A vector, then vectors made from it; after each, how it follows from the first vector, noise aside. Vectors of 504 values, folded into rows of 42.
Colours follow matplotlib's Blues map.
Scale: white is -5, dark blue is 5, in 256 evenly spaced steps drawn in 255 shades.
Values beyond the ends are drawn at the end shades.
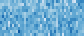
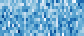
scaled up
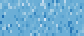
partly zeroed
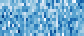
scaled up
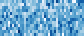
scaled up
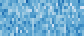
wrapped around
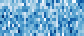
scaled up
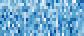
scaled up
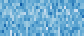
wrapped around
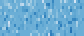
partly zeroed
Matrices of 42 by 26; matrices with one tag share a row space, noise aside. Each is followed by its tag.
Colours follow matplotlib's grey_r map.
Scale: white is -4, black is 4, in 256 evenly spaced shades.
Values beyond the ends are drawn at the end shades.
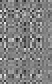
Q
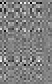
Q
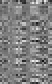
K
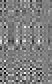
Q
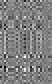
Q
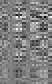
K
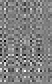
Q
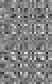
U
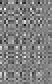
Q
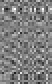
U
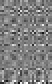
U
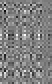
Q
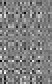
Q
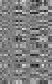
K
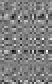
U
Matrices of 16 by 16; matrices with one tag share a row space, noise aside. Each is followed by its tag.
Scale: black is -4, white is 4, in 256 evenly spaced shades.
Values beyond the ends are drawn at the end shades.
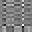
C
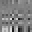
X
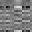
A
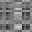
A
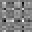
C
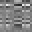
A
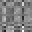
C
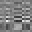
A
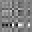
X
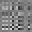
X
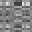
A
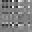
X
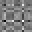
C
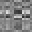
A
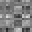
A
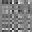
X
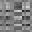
A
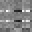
A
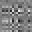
X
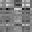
A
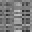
A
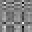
C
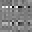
X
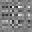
X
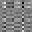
C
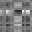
A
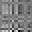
X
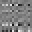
X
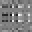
X
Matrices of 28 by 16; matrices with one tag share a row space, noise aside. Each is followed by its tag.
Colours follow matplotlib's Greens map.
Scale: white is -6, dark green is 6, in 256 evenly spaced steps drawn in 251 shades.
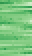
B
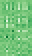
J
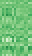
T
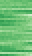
B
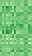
T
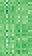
J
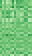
T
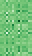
J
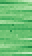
B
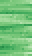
B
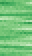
B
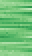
B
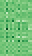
J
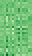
J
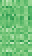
T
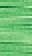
B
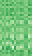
T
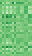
T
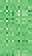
J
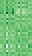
J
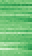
B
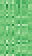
J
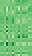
J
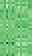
J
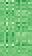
J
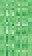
J
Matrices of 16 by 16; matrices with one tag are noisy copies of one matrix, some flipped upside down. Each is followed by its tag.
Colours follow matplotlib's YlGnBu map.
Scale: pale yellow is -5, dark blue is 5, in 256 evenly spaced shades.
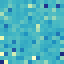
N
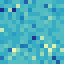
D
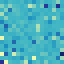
N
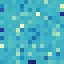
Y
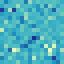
D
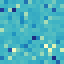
D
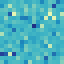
D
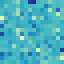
Y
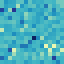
D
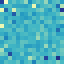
N
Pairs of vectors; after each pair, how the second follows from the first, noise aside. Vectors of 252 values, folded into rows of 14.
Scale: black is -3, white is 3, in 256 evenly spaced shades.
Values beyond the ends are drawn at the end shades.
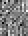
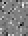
partly zeroed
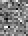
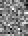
wrapped around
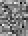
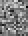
wrapped around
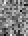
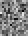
wrapped around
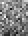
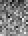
reversed
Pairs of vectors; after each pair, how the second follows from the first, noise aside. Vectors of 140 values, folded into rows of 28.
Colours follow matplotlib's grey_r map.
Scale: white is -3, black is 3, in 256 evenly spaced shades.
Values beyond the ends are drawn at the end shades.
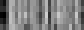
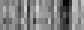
wrapped around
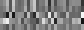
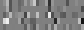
partly zeroed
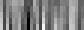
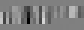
partly zeroed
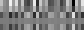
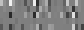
partly zeroed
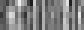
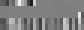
partly zeroed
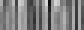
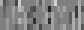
partly zeroed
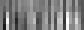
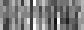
wrapped around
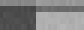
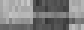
wrapped around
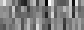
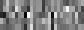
wrapped around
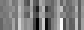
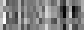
wrapped around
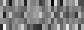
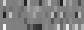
partly zeroed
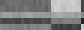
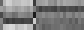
wrapped around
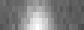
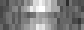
wrapped around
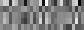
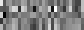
wrapped around
